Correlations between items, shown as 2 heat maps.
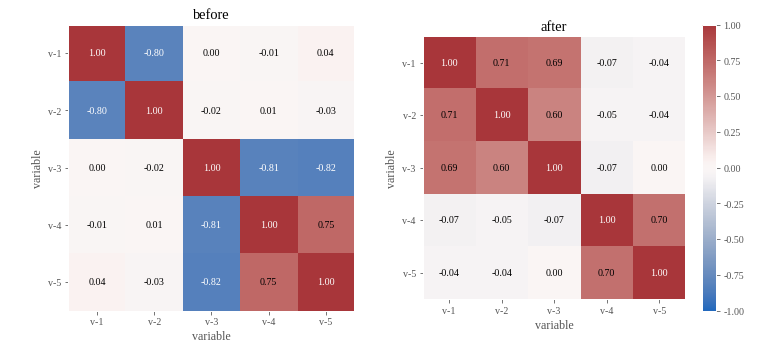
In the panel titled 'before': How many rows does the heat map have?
5
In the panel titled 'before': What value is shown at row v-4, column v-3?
-0.81
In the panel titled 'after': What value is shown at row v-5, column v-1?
-0.04
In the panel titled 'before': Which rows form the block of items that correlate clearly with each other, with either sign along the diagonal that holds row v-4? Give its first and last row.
v-3 to v-5
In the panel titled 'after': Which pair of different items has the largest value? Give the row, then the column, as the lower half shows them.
v-2, v-1
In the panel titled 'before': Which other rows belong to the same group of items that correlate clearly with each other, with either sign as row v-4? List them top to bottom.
v-3, v-5
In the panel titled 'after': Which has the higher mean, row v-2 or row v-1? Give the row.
v-1
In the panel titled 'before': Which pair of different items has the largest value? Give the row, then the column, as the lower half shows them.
v-5, v-4
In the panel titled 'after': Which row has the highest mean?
v-1
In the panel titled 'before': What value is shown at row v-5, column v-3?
-0.82
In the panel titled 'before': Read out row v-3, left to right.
0.00 -0.02 1.00 -0.81 -0.82
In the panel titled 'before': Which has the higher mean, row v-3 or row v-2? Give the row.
v-2
